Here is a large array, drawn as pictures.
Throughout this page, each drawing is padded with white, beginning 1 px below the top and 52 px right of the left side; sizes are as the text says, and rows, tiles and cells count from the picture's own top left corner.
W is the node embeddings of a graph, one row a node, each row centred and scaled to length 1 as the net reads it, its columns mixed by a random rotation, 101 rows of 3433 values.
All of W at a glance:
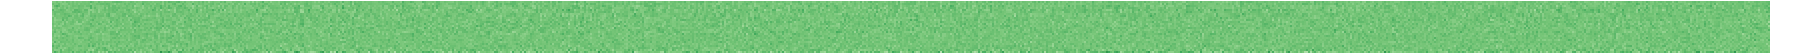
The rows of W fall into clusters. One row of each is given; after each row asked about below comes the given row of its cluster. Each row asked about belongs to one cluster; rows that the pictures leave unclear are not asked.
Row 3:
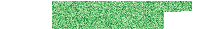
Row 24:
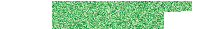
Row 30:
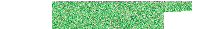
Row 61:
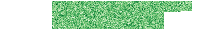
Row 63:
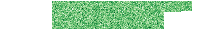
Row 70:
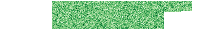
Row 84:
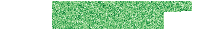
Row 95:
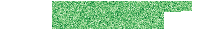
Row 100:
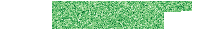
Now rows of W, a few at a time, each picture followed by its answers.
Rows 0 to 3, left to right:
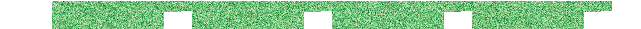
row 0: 84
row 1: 95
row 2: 100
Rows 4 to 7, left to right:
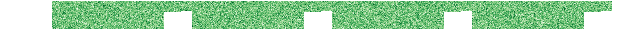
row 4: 84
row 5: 95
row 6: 24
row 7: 61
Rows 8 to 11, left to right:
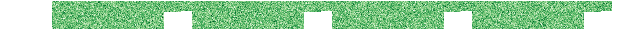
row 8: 84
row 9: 100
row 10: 100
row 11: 100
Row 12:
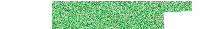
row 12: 30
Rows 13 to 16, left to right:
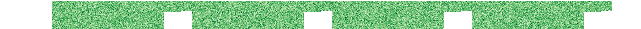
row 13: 100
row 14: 100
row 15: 3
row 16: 63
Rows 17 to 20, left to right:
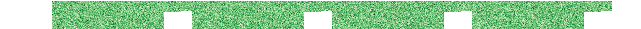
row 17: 63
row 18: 63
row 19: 61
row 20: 61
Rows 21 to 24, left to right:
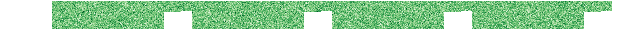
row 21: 100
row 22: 100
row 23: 63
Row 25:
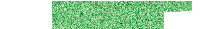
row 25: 24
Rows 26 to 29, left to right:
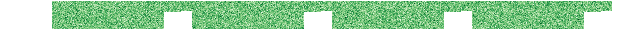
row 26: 3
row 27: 84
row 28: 3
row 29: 24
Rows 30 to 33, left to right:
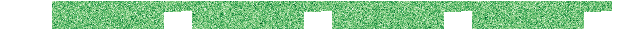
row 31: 24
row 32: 63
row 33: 3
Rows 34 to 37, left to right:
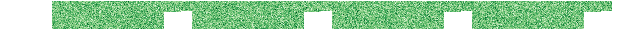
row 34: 30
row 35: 70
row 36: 3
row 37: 3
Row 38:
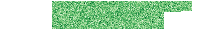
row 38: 95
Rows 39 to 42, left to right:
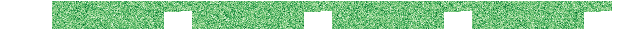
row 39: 70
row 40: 61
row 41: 70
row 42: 70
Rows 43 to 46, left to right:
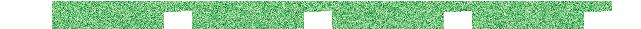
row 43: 30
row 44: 70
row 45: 84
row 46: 24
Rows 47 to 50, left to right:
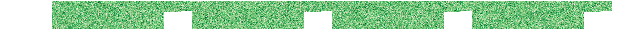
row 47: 84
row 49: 70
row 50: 95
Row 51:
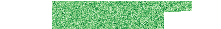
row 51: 70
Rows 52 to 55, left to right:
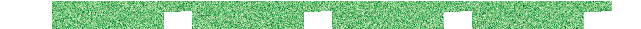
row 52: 100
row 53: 61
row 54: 84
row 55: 84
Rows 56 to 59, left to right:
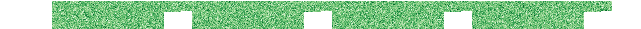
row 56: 61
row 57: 30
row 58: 95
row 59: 84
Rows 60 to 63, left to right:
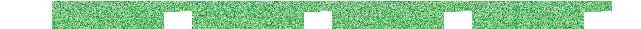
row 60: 30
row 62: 30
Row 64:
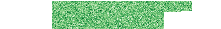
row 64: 3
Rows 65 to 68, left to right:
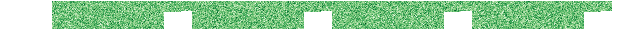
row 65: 63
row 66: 3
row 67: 70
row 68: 61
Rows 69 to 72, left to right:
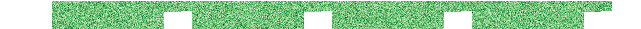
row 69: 84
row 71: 3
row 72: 100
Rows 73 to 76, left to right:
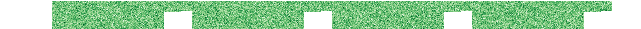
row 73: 70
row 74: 3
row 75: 30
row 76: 84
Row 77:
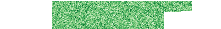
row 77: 70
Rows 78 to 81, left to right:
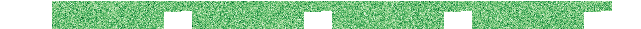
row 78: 3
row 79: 95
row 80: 24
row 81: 30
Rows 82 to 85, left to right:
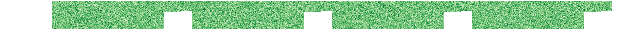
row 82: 3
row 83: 100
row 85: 30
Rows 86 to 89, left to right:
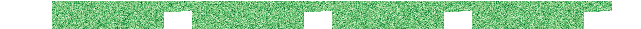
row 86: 70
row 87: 61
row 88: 70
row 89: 70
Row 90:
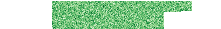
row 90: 84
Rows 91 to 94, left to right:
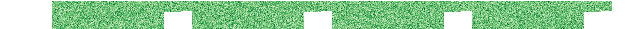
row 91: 95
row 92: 84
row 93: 61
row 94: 30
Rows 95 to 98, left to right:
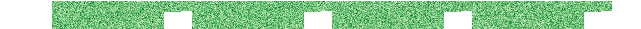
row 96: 61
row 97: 3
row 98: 61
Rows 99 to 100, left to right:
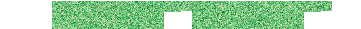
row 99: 61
